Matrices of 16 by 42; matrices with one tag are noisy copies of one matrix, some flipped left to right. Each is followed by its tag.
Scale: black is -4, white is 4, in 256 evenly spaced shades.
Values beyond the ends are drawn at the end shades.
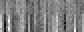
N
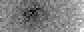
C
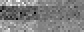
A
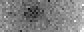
C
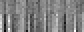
N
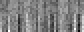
N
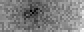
C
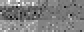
A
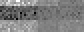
A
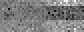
A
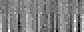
N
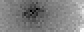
C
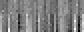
N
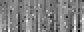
N
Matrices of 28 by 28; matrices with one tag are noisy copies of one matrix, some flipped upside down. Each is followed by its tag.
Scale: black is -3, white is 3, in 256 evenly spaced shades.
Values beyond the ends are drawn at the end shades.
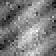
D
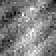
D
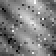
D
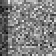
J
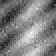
D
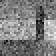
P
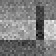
P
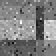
P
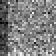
J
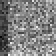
J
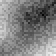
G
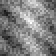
D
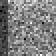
J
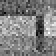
P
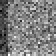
J
